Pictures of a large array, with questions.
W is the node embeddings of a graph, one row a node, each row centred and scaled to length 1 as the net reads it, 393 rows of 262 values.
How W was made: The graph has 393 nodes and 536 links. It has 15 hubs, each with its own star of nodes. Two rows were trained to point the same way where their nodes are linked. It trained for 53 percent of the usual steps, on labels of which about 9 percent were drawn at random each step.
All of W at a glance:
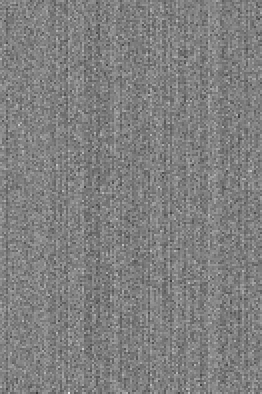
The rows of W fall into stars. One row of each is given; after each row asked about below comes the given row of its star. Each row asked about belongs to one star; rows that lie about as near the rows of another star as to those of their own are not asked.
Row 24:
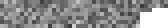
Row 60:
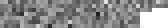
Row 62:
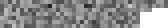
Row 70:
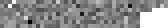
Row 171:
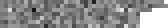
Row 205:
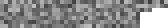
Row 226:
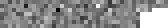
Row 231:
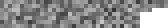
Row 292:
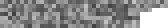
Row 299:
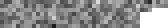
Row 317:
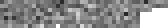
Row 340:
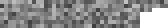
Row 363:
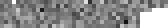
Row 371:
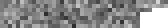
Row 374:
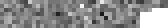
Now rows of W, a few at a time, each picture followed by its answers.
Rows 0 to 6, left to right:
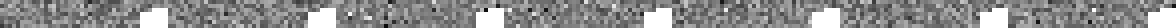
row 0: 371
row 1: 70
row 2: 205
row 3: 226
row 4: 317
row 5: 60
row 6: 299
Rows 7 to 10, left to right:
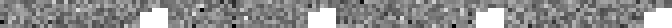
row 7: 374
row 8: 363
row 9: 317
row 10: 374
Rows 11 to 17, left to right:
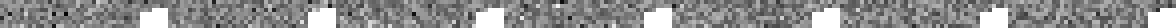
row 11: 231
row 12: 205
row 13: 292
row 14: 371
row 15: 292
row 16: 60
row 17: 340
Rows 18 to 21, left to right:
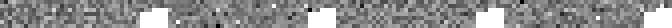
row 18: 317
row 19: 60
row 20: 24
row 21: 374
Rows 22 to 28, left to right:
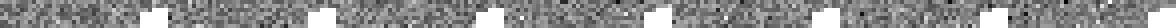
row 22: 60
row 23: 24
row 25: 371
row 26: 374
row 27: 62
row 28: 371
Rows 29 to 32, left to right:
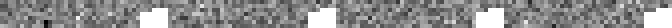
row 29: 363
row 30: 340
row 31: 374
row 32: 299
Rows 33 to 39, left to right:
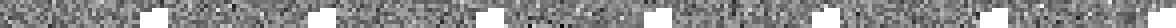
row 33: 171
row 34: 24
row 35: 24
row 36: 363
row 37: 60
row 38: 70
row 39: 363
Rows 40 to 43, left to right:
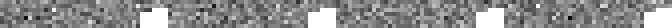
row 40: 205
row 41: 226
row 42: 299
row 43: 371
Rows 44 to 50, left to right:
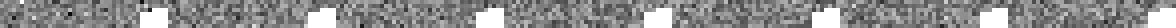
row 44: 205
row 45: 299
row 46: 70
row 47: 292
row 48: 340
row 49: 317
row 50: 62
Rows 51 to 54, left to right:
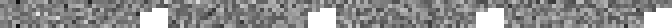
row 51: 24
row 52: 60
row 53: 62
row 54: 70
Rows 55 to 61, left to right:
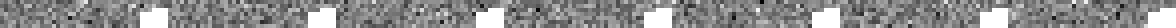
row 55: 363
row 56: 24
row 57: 70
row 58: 292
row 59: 371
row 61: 24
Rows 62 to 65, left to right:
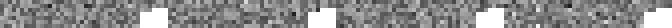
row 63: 205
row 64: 299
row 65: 24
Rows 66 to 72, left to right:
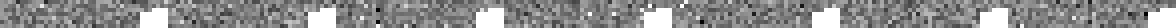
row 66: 374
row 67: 226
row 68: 371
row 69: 363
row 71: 205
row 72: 231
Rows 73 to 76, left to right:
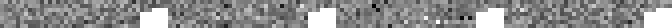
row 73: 374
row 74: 292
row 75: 231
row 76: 363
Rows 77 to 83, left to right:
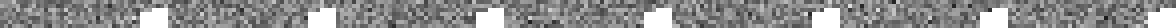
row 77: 317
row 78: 60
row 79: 226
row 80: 70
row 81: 205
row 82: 70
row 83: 226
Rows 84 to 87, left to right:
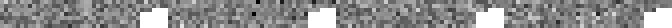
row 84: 205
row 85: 231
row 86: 62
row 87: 70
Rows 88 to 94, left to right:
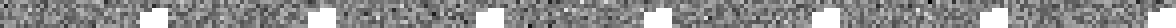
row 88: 70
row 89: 340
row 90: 62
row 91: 374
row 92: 205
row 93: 231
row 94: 70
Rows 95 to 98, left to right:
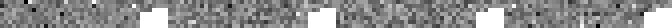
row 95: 171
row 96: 292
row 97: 226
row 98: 70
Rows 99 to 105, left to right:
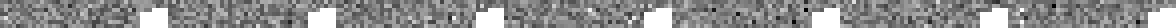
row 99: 292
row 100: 292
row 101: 171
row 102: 70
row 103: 299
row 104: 24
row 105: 226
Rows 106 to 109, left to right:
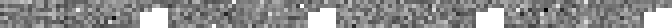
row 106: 340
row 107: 171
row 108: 24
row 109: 226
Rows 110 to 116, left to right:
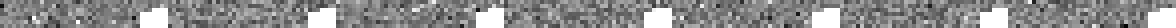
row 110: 292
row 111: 70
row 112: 340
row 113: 299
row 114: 317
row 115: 226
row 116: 317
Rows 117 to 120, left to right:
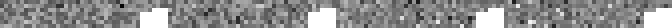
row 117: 363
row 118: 371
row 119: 231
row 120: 317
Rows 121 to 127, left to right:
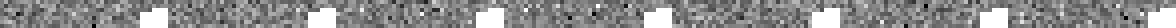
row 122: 171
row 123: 205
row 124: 371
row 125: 363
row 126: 340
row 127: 226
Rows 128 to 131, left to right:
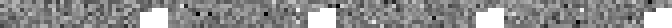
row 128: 340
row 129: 62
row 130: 292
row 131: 231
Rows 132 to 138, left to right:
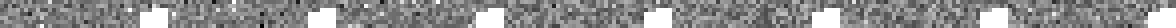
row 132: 62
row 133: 24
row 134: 374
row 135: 60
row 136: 60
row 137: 231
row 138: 374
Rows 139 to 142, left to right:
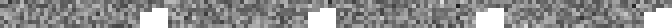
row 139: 24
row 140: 231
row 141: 317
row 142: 226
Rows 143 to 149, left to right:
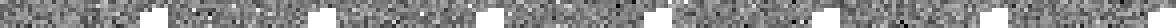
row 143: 60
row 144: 62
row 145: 363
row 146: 24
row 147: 374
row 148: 363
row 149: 371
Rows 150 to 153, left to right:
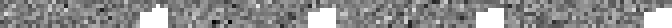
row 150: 24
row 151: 363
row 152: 231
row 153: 70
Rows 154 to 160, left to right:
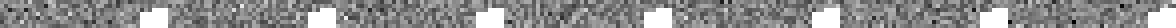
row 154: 226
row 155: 340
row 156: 317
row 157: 231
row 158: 371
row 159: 299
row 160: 24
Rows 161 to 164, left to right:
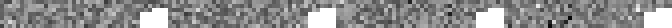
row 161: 70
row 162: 317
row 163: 171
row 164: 363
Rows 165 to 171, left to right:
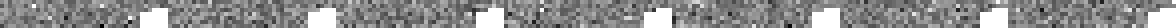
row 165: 340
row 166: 62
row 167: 205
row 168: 70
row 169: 317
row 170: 171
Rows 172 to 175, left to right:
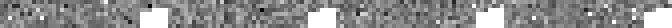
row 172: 62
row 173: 374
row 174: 60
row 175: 340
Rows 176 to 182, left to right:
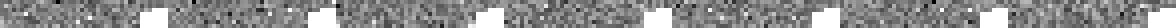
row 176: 292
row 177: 171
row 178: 292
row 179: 374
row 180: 70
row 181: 340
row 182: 299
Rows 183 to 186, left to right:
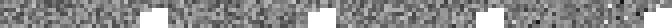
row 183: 317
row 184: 363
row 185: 226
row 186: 60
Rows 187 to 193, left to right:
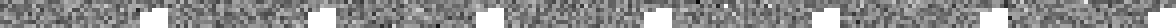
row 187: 24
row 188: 371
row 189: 292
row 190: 70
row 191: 171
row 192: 62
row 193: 24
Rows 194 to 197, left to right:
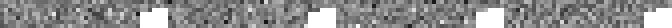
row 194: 226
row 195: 171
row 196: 231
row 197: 60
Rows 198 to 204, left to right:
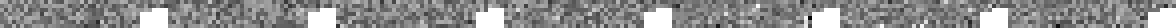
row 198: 62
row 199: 363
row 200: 340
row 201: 340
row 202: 292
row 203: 62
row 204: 171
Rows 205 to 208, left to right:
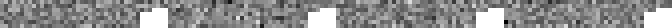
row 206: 70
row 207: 60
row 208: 24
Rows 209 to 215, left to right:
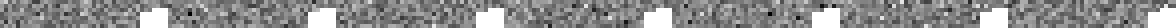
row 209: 371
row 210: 374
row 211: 24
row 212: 374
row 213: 62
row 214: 340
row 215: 299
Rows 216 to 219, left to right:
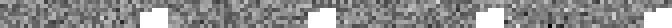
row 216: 60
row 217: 374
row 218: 363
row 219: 374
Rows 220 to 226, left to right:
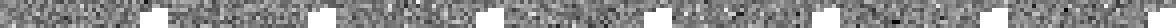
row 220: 24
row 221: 340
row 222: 226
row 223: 226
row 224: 205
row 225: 171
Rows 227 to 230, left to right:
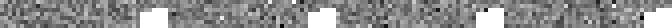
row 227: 62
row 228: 299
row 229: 205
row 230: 226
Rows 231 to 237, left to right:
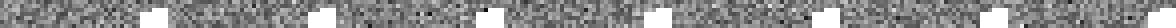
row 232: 371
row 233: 70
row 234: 363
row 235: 226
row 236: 371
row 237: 374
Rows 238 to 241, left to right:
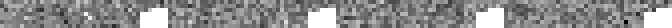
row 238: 231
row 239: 70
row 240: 292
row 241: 60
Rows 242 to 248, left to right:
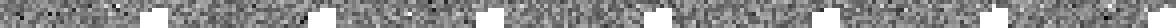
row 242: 60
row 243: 374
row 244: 226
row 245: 226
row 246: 205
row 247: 60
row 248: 340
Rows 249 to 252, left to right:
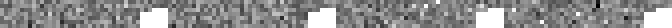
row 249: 231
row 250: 70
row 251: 363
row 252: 171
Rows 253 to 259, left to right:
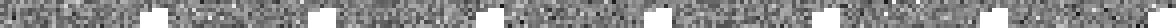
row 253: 62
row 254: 62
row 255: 171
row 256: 62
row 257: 226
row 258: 374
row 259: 205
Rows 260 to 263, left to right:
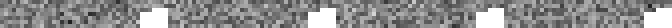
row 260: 371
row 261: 24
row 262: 24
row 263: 70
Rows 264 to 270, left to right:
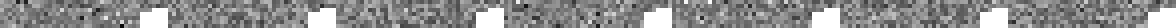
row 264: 374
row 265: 299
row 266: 205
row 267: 70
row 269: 292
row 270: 374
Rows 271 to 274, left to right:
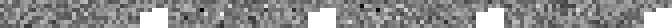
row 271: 60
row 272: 226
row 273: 226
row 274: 363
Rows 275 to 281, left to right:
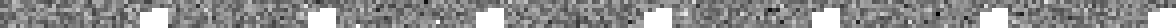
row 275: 299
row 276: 340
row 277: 231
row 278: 292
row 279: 226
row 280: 62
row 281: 62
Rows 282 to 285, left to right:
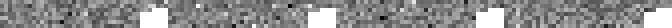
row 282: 340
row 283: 317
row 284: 24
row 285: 226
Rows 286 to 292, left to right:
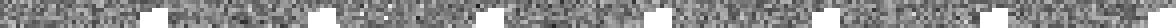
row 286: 70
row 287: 299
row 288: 292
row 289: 292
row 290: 231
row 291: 226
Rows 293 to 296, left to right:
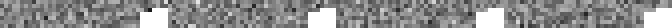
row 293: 374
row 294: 171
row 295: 292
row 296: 374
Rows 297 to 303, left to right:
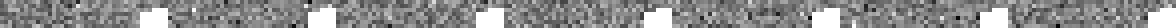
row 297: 363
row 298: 205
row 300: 171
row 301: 292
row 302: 226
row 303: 205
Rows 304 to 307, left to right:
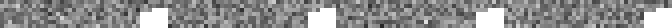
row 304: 317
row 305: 60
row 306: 292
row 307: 231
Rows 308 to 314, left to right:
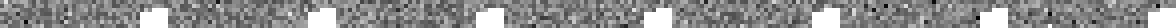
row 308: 371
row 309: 371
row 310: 292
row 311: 231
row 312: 374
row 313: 226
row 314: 62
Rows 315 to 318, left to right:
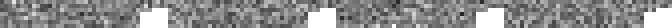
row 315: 363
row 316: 374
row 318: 60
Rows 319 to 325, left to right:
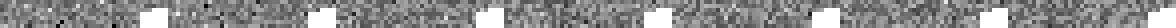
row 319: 363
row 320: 231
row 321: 371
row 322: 363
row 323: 374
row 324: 60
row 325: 70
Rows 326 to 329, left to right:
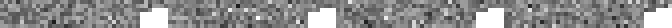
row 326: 205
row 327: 374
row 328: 70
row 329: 299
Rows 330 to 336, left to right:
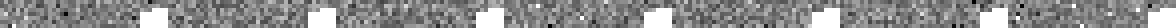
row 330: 231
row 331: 205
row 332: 371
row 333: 363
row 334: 24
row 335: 299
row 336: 62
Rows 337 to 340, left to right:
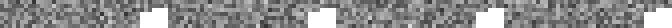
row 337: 60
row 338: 299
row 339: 363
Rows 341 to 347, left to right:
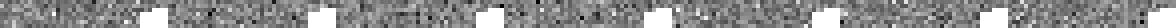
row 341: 226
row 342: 62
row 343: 299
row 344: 70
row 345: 292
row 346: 24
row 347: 317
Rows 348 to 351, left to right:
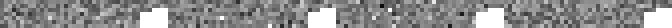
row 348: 70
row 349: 299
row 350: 317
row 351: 205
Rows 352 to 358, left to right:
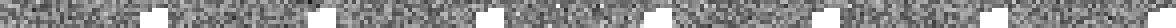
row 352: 363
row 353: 299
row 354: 226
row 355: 171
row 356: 171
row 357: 60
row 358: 171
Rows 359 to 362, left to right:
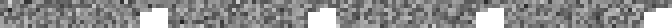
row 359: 317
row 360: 205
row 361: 317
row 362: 70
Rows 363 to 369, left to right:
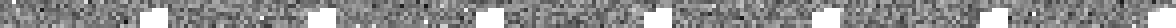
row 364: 62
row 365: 231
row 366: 299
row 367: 371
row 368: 205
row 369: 231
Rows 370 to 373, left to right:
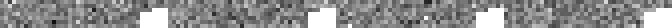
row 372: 231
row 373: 363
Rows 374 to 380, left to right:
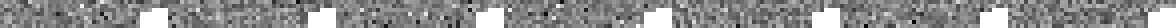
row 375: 70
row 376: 299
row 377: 292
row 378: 363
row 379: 60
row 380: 371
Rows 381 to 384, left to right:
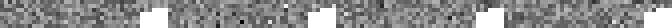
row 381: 371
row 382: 60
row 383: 70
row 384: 340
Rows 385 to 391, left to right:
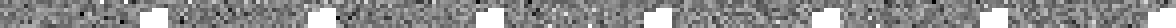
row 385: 299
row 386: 205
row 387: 205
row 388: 171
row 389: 299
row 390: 340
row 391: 24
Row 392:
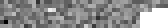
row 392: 317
